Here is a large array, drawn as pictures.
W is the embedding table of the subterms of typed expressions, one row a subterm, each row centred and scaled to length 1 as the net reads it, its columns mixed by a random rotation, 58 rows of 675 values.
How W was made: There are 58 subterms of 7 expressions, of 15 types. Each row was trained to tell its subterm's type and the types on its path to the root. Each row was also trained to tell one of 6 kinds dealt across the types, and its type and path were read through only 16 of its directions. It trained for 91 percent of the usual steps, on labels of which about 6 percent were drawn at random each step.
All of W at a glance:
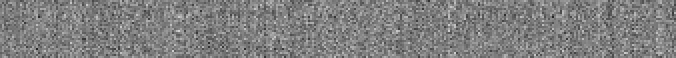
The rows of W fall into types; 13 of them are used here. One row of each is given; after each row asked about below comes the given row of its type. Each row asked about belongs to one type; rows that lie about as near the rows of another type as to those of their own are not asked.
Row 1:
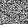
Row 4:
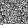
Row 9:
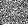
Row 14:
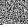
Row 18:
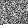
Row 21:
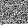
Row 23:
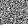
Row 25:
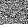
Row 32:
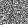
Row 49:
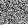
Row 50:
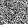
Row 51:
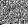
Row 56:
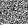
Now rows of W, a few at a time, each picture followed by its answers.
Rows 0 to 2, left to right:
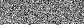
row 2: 49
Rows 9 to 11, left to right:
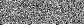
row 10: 50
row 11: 51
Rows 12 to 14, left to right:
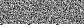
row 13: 51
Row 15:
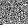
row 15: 14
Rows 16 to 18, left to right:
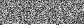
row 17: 14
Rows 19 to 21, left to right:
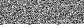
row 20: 4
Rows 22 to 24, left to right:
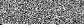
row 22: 9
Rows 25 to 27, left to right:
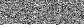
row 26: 49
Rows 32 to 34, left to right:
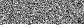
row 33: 32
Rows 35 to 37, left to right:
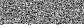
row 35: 50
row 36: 4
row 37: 23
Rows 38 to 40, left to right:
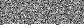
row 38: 32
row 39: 4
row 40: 50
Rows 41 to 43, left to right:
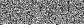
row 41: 32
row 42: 4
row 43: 51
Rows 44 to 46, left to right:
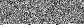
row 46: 51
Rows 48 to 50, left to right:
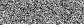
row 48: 14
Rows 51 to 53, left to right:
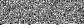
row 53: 14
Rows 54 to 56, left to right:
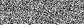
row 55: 18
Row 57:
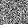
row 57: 1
